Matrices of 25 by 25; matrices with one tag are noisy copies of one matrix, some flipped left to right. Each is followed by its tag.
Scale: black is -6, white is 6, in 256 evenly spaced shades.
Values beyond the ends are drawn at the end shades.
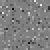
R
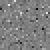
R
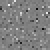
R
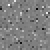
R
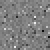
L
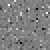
R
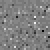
L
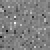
L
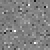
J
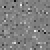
J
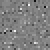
J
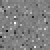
L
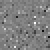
L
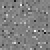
J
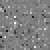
L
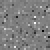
L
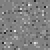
J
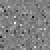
L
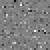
J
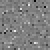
J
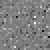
L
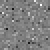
R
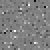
J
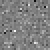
J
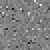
R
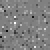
L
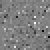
L
